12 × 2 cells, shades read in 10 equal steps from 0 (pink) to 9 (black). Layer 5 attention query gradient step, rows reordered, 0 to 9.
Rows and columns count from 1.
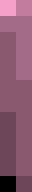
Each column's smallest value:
0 2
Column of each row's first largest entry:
2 1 1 1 1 1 1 1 1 1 1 1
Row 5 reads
4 3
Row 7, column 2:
4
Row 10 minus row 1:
5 2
